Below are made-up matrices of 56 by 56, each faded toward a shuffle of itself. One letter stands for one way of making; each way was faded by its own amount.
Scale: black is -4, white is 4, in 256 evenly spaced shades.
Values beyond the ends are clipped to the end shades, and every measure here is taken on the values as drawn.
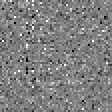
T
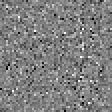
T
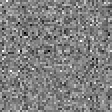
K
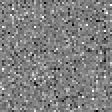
T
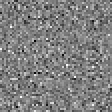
K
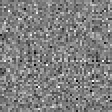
K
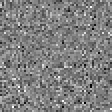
K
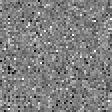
T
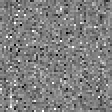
T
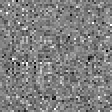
K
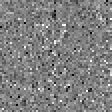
T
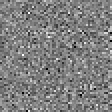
K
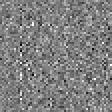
K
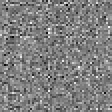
K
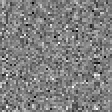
K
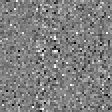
T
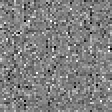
T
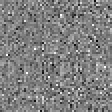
K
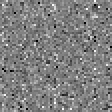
T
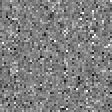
T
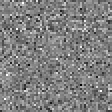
K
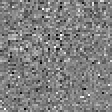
K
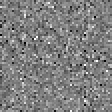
T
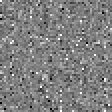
T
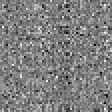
K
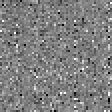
T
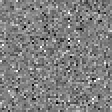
T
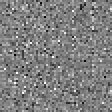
T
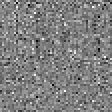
K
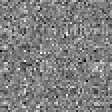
K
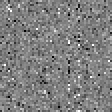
T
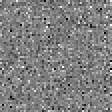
T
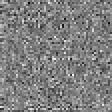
K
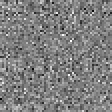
K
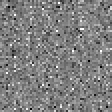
T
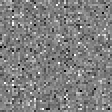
T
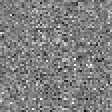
K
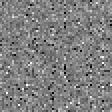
T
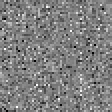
T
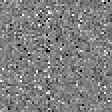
T
